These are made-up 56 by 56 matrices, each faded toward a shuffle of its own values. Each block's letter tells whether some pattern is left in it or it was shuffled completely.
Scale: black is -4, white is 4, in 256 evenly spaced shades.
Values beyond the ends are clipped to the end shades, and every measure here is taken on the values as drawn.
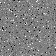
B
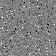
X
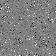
B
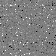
X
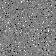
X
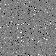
X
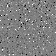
X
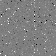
X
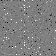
X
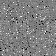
X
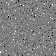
B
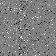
X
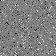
B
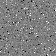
B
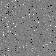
X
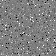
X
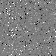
X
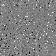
X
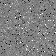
X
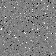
X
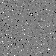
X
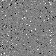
X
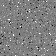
B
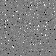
X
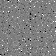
X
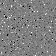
B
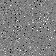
X
